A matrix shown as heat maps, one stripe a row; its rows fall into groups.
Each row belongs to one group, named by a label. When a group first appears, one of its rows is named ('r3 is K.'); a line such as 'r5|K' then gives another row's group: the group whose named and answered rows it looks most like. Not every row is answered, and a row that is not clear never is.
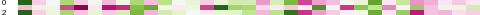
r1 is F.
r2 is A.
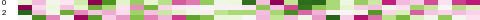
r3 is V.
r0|F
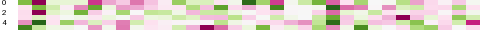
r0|F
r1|V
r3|V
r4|V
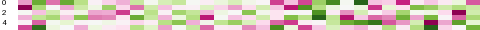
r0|V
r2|F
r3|F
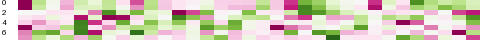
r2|F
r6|F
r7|V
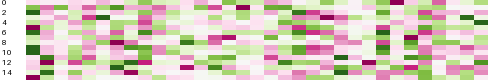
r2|A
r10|A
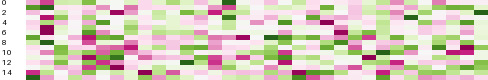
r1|V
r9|F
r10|F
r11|V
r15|A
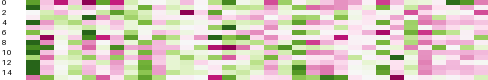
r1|A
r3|F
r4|A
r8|A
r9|V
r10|A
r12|A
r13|A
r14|A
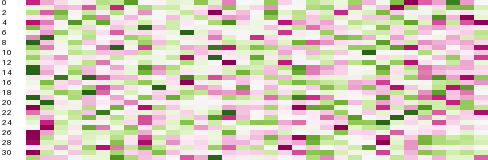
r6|F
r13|A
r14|A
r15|F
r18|F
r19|A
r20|V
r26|V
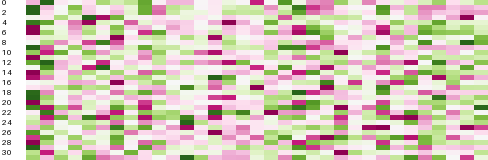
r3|F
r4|V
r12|V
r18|A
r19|V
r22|V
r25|F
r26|V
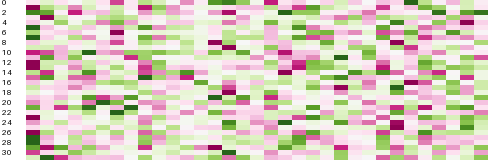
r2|V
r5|A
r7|A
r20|V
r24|V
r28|A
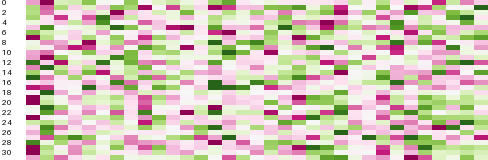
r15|A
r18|V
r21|V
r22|V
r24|V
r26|V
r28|V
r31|V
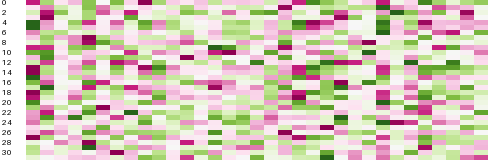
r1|F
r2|F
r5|A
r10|V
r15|A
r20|A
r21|F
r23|V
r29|F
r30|F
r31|F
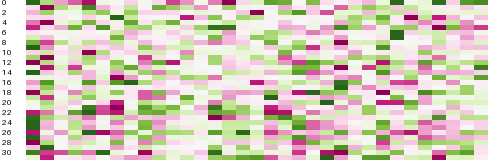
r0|V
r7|F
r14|A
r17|V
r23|V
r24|A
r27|A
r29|V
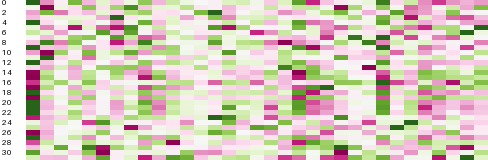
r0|A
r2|V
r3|F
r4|A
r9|A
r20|A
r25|F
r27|A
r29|F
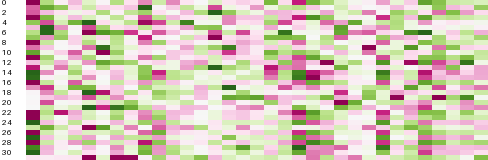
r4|F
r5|V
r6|V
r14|A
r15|A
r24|A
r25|V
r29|A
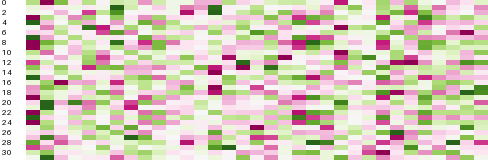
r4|A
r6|F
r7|A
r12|V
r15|A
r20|V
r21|V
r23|A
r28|F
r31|V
